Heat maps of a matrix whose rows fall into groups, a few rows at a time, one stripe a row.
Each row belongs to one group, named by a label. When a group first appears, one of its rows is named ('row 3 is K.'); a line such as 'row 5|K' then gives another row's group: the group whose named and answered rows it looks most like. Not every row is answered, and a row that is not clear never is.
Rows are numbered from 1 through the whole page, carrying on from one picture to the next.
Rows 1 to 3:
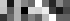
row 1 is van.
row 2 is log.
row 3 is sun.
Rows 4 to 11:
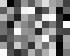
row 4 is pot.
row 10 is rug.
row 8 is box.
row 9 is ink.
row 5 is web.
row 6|pot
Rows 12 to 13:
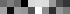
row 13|van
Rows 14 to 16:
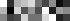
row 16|pot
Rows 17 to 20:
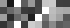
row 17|box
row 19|van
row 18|sun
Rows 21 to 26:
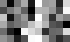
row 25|web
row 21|rug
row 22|rug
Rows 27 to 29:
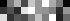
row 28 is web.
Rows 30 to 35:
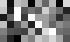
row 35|pot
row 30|rug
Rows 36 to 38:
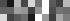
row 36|ink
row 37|ink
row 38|van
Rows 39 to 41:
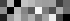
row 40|van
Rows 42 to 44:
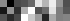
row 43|web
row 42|pot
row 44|web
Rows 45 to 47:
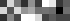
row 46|box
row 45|sun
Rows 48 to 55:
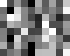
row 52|pot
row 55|rug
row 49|rug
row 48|rug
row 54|rug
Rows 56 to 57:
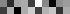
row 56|van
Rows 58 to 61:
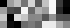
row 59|pot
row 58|sun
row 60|box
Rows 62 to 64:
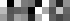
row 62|box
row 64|ink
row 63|van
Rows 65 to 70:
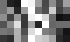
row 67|log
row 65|web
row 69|log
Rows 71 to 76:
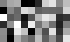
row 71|sun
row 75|rug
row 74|log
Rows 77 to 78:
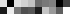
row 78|sun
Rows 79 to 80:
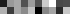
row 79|sun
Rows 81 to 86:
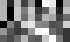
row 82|box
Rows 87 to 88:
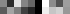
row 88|sun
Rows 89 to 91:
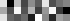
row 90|box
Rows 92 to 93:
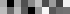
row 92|rug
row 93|ink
